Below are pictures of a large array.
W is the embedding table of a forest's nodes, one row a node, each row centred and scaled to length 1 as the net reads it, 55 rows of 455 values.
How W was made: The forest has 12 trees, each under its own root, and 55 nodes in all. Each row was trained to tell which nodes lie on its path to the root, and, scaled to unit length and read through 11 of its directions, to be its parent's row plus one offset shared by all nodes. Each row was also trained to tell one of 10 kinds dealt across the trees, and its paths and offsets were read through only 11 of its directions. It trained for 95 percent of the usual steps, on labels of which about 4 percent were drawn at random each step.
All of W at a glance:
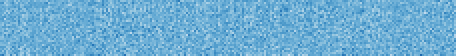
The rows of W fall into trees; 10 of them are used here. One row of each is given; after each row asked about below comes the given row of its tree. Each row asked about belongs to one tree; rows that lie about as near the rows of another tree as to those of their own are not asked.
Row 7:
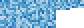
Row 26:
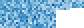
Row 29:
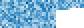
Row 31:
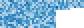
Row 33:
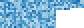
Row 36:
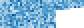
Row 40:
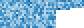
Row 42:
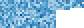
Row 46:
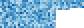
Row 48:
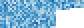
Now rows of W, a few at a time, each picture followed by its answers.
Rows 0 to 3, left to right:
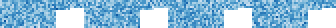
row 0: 33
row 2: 48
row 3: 46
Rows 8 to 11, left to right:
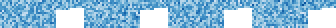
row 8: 26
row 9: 40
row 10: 26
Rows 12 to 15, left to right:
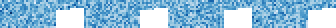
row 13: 48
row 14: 29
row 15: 40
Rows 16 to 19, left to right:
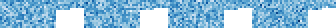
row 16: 40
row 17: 46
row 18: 48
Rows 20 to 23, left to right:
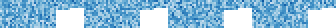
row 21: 48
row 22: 40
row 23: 26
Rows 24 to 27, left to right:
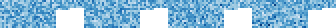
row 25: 46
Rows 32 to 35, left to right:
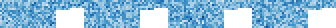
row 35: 36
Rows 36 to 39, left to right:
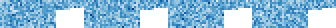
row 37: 29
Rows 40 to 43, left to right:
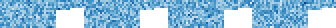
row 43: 48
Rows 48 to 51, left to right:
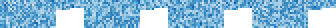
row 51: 29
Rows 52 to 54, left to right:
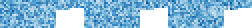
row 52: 46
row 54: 33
